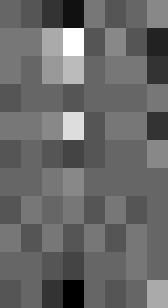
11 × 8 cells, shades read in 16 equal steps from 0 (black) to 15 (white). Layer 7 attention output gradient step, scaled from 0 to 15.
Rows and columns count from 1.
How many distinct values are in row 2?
6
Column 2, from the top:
5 7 6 6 7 6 6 7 5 6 6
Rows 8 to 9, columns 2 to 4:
7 6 7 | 5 7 5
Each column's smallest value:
5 5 3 0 5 5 5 2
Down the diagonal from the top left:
6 7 9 5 5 6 6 6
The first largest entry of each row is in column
8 4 4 8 4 8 4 2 1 7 8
